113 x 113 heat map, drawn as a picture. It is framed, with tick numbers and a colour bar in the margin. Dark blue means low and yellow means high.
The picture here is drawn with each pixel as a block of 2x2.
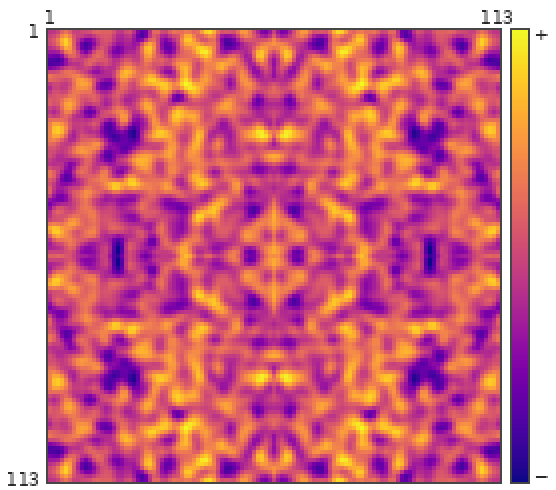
Odd rows or columns: none. Mirror symmetry: left to right and top to bottom. Seam: none. Histogram: bell-shaped. Grain: blotchy. Slope: none.
